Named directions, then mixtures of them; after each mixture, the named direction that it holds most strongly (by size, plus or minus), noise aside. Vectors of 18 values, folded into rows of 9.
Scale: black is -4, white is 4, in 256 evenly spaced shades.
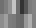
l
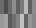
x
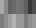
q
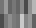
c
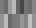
l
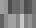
q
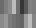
l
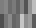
c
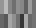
x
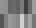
c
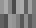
x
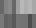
q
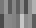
c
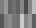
c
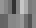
l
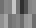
l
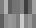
c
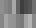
l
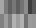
q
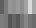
q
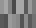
x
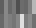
c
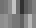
l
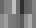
l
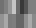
l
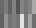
c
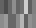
x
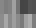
l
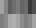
q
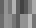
l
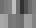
l
